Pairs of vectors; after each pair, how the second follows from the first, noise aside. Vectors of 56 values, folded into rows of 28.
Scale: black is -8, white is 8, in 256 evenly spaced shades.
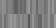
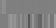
partly zeroed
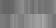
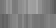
wrapped around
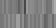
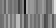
scaled up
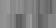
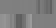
partly zeroed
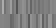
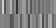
scaled up
